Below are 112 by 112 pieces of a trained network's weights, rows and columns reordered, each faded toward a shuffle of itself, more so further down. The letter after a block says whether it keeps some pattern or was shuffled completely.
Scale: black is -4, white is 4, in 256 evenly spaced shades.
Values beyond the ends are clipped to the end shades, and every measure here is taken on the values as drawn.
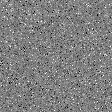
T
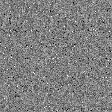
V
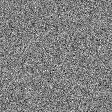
T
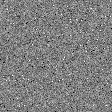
T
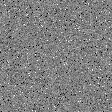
T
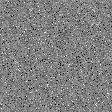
T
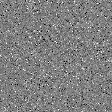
V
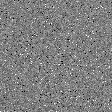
T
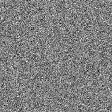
V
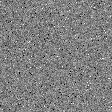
T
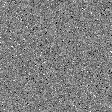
T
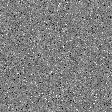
T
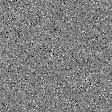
T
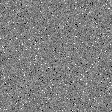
T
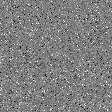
T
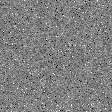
T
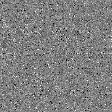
V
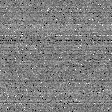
V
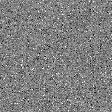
V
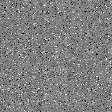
V
